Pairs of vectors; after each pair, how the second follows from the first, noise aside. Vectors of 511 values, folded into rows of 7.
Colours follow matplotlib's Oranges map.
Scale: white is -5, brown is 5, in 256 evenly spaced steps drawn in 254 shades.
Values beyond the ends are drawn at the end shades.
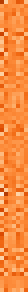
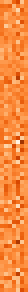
wrapped around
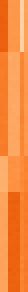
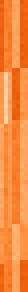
wrapped around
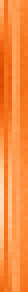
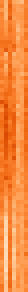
wrapped around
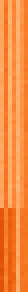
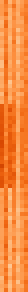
wrapped around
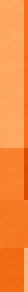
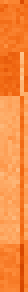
wrapped around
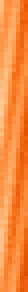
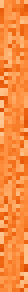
sign-scrambled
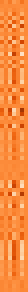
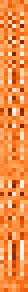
scaled up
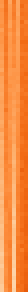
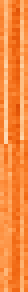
wrapped around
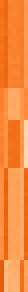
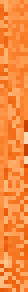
sign-scrambled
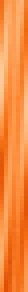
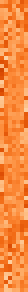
sign-scrambled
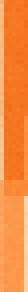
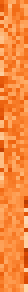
sign-scrambled
